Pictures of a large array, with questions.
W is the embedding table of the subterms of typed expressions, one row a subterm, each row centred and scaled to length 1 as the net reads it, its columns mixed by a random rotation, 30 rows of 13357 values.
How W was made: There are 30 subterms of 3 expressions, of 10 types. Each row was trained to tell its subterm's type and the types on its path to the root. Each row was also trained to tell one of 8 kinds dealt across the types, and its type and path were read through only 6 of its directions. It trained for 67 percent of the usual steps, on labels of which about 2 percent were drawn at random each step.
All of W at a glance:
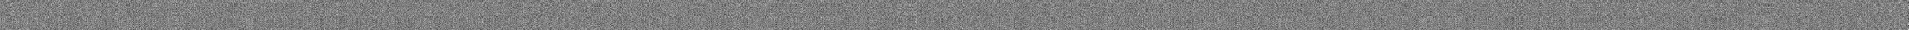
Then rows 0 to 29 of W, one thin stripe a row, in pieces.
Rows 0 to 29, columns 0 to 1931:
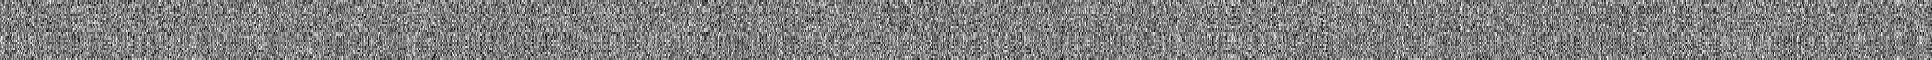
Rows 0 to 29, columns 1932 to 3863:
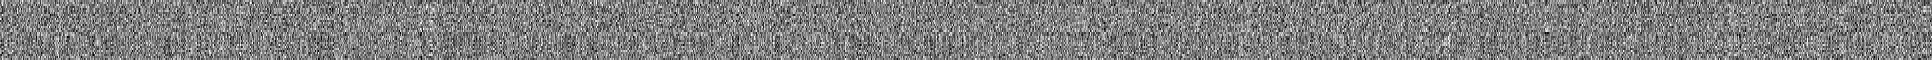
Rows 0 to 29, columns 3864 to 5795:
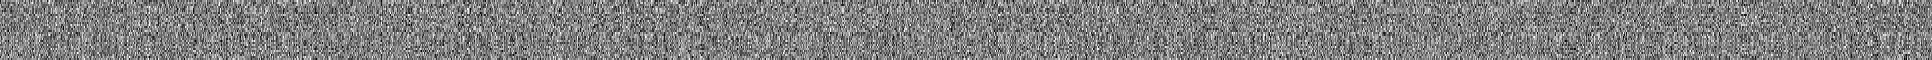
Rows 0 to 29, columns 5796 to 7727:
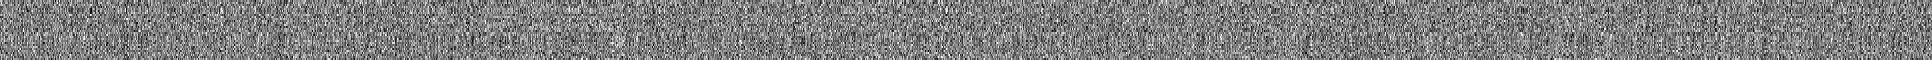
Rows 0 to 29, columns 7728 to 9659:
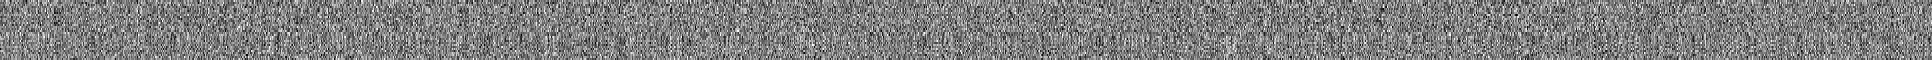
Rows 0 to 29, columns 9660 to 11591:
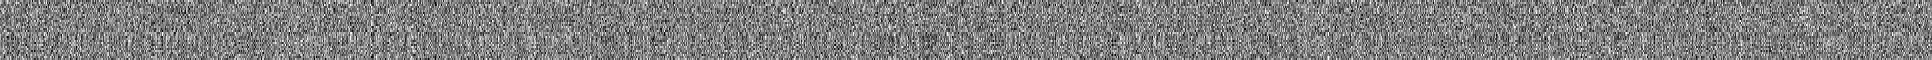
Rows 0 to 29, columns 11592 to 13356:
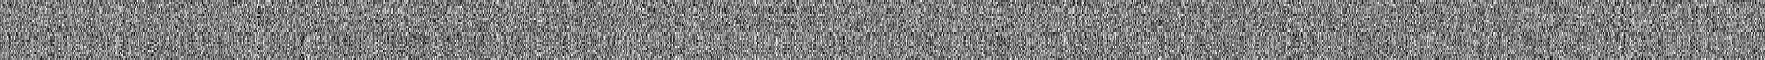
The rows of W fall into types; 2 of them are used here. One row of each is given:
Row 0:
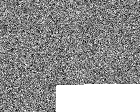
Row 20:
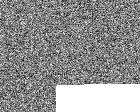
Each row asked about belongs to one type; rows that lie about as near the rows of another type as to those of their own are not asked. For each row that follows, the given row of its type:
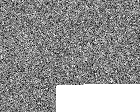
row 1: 0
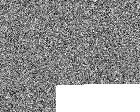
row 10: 20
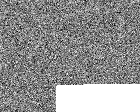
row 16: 0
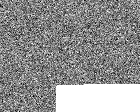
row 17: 0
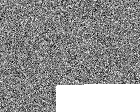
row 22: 20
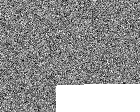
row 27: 20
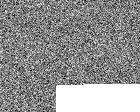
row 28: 0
